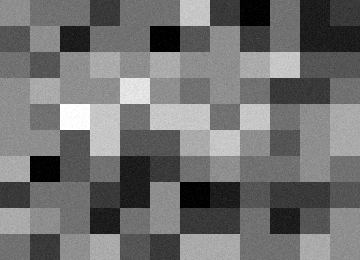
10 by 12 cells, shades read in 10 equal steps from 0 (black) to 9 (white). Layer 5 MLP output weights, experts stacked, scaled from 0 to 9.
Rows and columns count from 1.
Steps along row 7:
down up up down up up up down same up down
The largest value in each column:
6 6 9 7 8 7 7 7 7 7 6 6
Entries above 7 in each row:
0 0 0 1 1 0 0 0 0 0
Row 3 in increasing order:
3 3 3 4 5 5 5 5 6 6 6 7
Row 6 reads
5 5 3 7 3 3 6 7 5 3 5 6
